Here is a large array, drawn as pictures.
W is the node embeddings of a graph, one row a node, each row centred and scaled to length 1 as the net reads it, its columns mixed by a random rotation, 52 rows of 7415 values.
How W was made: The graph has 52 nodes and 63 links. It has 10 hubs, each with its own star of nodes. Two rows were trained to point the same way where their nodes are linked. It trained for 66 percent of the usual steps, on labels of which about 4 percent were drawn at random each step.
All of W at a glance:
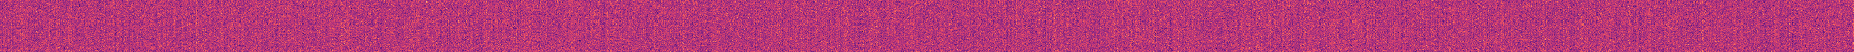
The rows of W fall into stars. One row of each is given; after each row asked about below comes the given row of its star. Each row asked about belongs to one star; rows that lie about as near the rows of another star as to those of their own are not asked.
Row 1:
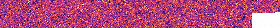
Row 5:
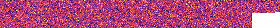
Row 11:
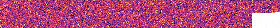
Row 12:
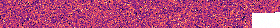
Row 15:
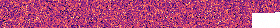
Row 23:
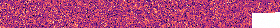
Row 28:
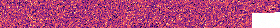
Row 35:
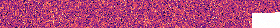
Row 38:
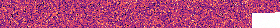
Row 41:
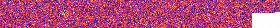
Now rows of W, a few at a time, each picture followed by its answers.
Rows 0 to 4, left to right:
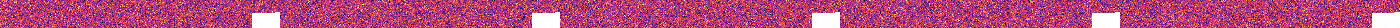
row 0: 11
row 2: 1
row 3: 38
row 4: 35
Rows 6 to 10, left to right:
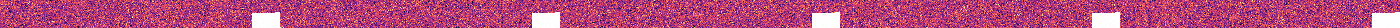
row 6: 5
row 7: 23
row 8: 11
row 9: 38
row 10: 41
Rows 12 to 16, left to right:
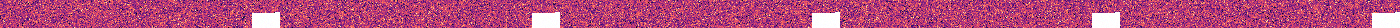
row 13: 41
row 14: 41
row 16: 5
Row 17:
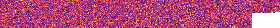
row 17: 38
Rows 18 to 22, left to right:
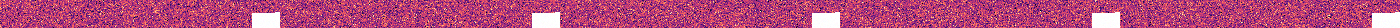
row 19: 23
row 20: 12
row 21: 12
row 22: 41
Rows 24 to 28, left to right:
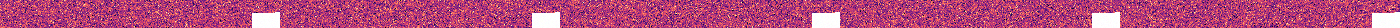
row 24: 23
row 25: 28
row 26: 12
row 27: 35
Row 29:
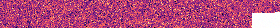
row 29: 35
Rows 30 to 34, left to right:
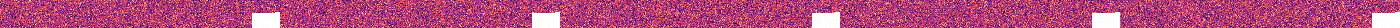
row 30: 15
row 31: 11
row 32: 11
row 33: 5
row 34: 41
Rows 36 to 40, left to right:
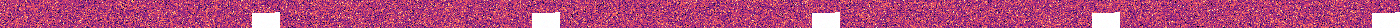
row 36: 28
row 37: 41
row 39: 5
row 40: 15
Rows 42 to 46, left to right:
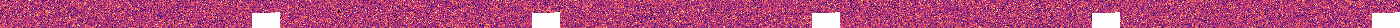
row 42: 11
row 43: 28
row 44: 15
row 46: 1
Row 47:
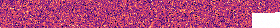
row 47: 23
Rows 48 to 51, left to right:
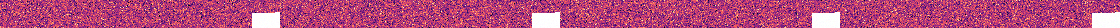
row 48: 23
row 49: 11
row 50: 15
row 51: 38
